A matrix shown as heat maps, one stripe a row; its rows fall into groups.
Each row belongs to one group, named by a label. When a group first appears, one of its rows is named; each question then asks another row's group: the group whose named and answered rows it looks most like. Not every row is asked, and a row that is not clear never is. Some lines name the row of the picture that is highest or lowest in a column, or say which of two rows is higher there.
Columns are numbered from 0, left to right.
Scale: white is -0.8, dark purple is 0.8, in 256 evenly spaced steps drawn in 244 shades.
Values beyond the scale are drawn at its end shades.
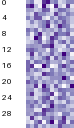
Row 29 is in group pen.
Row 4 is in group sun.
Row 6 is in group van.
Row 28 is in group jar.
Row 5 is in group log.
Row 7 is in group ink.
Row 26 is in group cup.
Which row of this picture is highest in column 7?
1
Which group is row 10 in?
cup
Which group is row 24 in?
van
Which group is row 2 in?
van
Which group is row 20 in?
ink
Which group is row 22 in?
van
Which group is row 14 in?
log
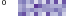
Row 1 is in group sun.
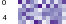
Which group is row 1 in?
log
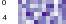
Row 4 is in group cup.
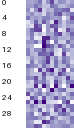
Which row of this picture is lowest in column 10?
17
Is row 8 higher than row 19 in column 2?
No
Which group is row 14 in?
log
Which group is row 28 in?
van
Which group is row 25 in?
jar
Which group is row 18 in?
sun
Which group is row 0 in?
cup
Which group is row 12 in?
jar
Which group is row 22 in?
cup
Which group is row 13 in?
jar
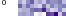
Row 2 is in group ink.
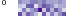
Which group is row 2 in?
log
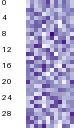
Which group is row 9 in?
cup
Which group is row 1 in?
log
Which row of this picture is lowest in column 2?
23
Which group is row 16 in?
jar
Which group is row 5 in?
jar
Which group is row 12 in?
log
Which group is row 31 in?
jar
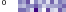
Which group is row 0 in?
ink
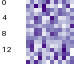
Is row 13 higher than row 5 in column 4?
Yes
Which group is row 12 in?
pen
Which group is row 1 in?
jar
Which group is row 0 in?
log
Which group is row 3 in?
van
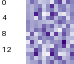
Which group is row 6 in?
ink
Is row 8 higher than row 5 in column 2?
No
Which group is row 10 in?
pen
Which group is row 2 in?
cup
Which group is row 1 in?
cup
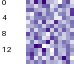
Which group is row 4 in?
jar
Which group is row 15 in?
jar
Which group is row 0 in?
jar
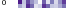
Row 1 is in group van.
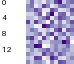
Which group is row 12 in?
log
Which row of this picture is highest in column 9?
10
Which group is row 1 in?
van
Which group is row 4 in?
van
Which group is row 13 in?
sun
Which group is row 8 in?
cup
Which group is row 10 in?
pen
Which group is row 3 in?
cup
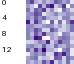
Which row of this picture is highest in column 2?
9
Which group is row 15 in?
ink
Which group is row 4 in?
jar
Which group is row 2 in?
jar
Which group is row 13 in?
pen
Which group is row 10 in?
van
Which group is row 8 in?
jar
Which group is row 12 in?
jar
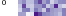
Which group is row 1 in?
pen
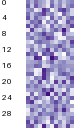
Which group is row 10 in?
cup
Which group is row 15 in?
cup
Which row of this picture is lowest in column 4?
14
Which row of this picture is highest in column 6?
14
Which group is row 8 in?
jar
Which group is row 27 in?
pen
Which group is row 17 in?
sun
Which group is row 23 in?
log
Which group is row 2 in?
van
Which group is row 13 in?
ink
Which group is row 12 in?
log
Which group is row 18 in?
van
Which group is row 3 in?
jar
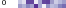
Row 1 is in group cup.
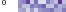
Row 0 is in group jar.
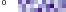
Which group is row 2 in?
log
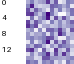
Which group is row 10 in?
log
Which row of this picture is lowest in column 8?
3
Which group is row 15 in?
ink
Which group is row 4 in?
log
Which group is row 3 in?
ink
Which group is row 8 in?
sun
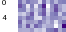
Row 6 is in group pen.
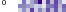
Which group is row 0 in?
log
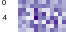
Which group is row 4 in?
sun
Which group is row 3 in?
ink
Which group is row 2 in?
van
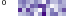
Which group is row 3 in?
cup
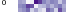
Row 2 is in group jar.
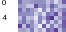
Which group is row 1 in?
sun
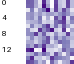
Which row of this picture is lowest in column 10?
7
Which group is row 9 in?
log
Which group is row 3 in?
pen
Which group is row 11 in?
jar
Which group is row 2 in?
log
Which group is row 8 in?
jar
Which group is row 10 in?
van
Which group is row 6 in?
log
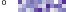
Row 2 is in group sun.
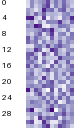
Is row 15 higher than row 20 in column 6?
No
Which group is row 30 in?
van
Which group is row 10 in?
ink
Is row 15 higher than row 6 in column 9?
No
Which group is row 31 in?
van
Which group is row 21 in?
ink
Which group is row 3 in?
jar
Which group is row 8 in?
cup
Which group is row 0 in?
log
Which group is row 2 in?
sun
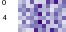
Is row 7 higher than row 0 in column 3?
No
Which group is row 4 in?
cup
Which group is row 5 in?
log
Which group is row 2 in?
jar
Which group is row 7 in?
sun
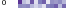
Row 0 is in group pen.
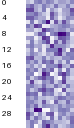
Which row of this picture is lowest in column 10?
12
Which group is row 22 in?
jar
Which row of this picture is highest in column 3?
27
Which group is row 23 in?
ink
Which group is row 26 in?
ink
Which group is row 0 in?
cup
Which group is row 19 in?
jar
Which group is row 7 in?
sun
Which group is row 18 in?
van
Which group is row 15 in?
ink
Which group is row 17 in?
ink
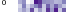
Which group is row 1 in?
log
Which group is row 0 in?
sun
